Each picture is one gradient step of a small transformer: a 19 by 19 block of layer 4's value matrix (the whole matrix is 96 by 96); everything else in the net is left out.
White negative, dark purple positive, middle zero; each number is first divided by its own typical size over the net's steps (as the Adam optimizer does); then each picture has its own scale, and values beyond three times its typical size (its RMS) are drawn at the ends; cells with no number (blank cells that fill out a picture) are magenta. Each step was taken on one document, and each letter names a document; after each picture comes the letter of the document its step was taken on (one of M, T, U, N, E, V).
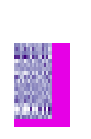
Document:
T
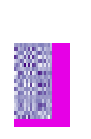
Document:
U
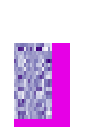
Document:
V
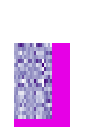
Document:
V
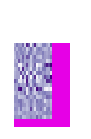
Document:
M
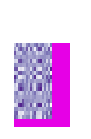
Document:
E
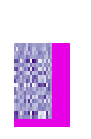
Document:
U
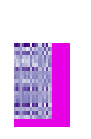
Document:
T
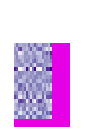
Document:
E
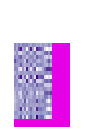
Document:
M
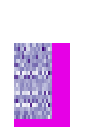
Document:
T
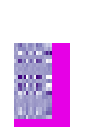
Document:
M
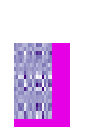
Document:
V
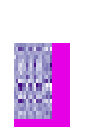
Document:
E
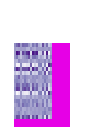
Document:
T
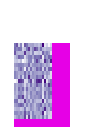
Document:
V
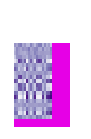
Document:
E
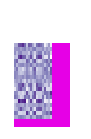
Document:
E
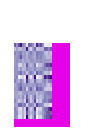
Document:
M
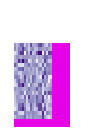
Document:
V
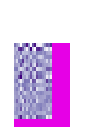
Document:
M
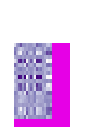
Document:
M
